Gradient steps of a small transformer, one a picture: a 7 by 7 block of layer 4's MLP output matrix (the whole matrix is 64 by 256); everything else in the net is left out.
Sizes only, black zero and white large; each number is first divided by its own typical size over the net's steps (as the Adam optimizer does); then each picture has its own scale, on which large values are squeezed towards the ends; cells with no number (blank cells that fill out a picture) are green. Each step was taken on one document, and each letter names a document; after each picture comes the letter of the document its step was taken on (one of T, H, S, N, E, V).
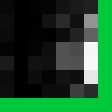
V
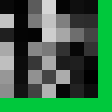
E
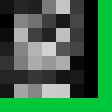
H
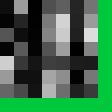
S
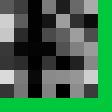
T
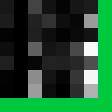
V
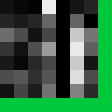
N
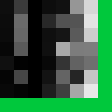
T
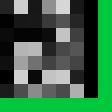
H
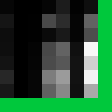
V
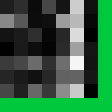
N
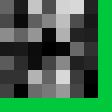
N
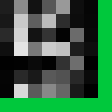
H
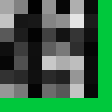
N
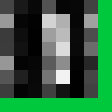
S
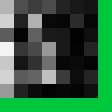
E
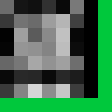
H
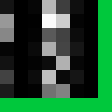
S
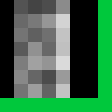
H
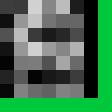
H
